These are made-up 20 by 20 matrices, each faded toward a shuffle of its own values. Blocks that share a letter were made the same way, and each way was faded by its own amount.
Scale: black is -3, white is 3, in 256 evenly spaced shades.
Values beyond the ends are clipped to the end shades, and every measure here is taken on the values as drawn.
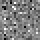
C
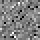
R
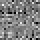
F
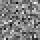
C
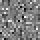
R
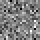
C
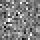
R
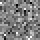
C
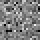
F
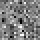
F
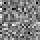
F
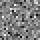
R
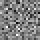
F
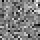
R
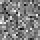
R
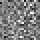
F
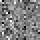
C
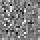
C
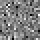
R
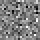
C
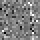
C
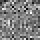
F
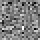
F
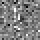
C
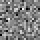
R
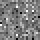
C
